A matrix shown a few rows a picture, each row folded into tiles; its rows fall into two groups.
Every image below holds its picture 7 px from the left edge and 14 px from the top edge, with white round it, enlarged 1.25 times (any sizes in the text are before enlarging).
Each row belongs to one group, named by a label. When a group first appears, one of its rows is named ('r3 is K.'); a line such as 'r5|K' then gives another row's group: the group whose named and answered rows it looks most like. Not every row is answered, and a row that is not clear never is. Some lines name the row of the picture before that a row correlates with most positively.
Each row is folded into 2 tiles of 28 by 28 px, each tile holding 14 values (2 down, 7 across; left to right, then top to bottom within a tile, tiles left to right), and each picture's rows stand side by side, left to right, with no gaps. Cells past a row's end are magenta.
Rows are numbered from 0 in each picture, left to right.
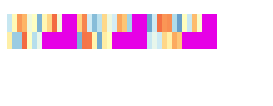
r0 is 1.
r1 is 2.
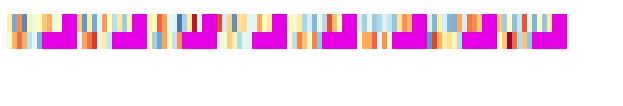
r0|2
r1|2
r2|1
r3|2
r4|2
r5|2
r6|2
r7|2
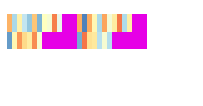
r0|2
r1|2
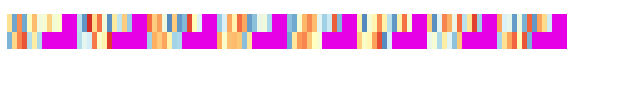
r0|2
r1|1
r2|2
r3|1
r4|1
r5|1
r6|1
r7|2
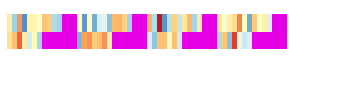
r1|2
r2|2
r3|1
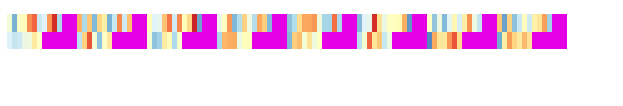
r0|1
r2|1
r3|2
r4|1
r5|1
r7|2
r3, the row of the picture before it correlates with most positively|1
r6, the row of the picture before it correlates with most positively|1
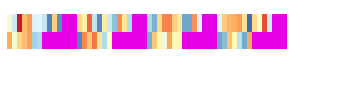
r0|1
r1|2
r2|1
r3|1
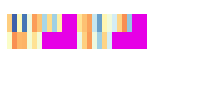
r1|2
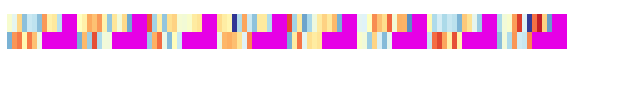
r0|2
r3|2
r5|1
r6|2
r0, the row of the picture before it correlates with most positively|1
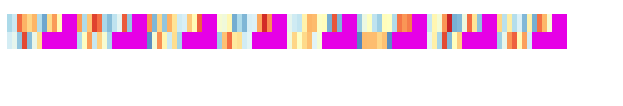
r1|1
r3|2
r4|1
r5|2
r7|2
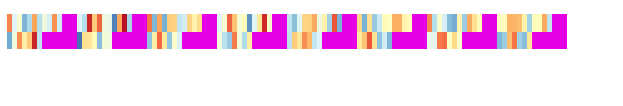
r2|2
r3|1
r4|1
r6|2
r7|1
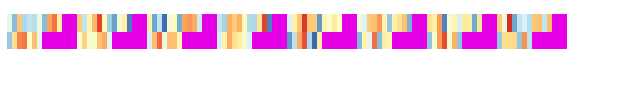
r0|2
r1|1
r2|2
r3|1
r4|1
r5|1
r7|2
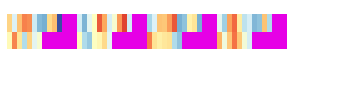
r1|1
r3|1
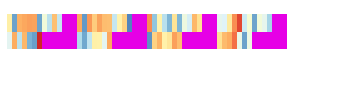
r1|1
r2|2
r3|1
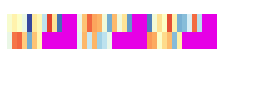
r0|2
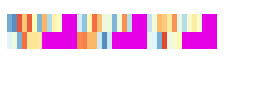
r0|1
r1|1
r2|1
